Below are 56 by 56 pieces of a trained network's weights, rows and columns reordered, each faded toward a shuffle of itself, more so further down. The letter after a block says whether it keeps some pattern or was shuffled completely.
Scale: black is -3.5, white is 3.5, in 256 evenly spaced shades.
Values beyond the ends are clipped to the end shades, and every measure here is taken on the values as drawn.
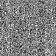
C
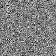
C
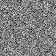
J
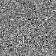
C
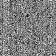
C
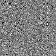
C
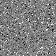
J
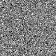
C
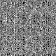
C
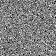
J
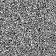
J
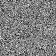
J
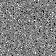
J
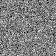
J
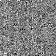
C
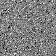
J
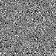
C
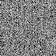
C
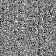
C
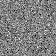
J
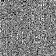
C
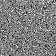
J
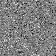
J
